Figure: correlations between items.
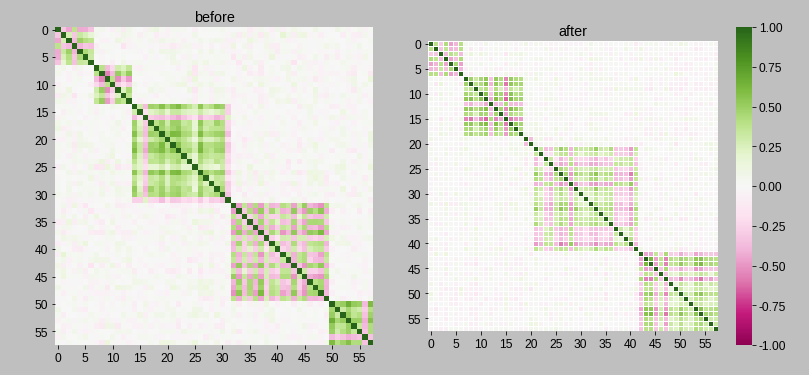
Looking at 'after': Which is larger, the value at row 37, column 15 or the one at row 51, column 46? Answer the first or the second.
the second
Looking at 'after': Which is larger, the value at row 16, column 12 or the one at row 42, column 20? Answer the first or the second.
the second
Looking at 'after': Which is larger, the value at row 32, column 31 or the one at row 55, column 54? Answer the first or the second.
the second
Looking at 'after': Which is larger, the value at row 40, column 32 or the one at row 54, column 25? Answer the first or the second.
the second
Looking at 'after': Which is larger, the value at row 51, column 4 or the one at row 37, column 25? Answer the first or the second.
the first
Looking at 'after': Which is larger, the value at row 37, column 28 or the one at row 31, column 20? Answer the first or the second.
the first
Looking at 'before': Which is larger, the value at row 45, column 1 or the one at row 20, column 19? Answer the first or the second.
the second
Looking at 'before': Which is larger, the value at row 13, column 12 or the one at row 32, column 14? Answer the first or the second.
the first
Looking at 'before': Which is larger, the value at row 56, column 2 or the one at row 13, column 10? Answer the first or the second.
the first
